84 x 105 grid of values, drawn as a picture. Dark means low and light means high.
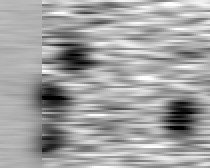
Seam: vertical, 20% of the way across, the left part calmer. Histogram: skewed, a long tail of low values. Ninth with the highest average: top right. Mirror symmetry: none. Dips: four.
